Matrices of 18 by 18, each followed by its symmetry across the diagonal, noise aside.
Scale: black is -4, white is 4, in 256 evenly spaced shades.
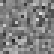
antisymmetric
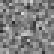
antisymmetric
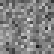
neither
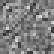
symmetric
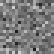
neither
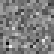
neither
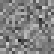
symmetric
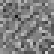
symmetric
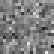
antisymmetric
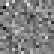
antisymmetric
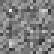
symmetric
